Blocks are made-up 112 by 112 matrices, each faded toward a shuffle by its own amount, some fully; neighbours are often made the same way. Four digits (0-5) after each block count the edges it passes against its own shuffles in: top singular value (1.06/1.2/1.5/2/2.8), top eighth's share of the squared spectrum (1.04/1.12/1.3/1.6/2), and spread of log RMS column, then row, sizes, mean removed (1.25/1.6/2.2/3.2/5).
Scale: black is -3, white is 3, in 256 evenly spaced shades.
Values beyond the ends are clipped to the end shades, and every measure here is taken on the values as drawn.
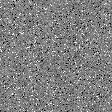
2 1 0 1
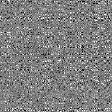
4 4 3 4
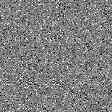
3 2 0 1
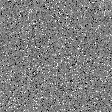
1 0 0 0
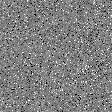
2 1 0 0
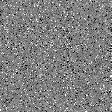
3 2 1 0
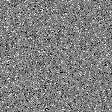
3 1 0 0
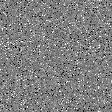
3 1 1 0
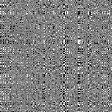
5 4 4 3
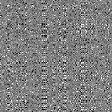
5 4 3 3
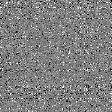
2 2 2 3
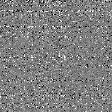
2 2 3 3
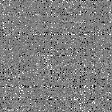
2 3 3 3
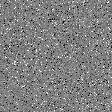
1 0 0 0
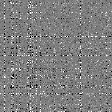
2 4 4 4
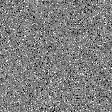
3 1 0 0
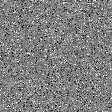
2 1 0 0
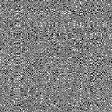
5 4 3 3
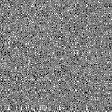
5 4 2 2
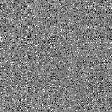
4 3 2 2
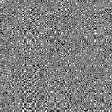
5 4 3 3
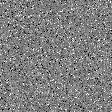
1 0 0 0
